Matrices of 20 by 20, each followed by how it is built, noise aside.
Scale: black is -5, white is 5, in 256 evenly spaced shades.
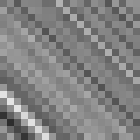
Toeplitz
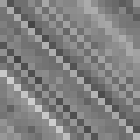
Toeplitz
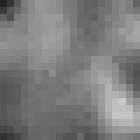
smooth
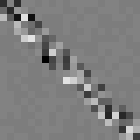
banded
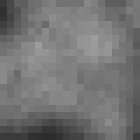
smooth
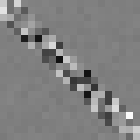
banded
